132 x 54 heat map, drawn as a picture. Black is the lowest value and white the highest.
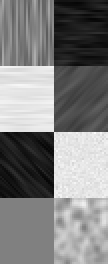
The table splits into 4 rows of 2 panels. Panel 1,1: middling, streaked downward. Panel 1,2: very low, streaked across, faint in contrast. Panel 2,1: very high, streaked across, faint in contrast. Panel 2,2: low, slanting up to the right, faint in contrast. Panel 3,1: very low, slanting down to the right, faint in contrast. Panel 3,2: very high, fine-grained, faint in contrast. Panel 4,1: middling, flat. Panel 4,2: high, blotchy.
